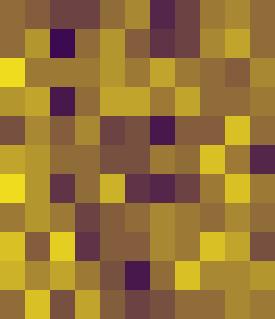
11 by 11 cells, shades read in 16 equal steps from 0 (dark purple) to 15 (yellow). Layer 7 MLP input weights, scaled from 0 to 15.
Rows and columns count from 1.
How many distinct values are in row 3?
7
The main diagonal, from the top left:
7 10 8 7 4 5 2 8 13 9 8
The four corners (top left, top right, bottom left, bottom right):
7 7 7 8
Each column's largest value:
15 13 14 11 12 11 11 13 13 13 10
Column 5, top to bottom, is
7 10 10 11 4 5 12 6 6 5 6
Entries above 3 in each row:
10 9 11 10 10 10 8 11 10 10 11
